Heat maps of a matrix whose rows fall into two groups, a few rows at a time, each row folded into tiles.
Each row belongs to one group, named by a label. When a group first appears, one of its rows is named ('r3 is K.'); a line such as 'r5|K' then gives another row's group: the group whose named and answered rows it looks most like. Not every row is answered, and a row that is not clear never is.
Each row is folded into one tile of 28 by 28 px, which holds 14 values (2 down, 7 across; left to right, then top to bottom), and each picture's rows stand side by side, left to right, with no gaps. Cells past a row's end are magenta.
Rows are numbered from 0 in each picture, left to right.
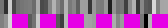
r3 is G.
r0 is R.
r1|R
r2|R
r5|R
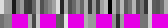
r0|G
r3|G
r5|R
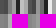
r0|R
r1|R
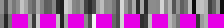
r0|R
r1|R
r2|R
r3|R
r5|R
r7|G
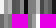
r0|G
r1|G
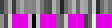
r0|R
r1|R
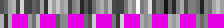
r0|R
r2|G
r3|R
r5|G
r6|R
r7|R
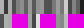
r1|R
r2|G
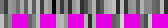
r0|R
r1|G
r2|G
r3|R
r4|G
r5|G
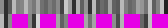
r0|R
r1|R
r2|R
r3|R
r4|R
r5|G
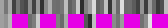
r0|G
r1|G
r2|G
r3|G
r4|G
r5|R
